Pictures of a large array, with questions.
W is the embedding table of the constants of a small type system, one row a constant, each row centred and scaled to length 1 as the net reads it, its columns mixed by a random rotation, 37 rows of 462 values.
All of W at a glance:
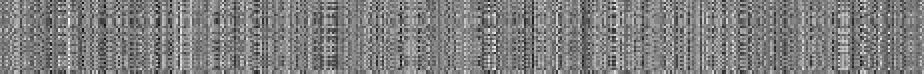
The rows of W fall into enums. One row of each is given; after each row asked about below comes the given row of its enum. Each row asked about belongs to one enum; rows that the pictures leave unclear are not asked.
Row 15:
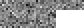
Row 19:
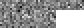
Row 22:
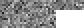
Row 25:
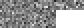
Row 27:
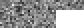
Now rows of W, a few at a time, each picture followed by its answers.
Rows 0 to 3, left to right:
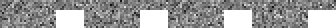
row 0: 22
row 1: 15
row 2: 22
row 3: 19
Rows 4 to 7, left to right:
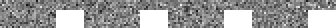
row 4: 15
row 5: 22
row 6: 27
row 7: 25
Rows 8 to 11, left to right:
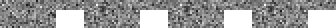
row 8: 15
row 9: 27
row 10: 27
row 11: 27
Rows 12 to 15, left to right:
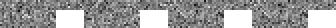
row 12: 19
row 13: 22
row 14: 15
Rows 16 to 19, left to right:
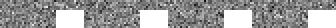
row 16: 25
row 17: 22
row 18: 15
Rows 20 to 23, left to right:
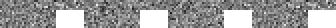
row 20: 25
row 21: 27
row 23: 25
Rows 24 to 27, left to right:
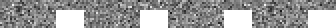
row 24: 27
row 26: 22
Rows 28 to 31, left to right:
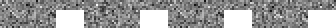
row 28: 15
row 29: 27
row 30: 15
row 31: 19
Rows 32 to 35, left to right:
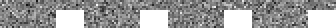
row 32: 15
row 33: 27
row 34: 25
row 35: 22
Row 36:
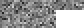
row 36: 22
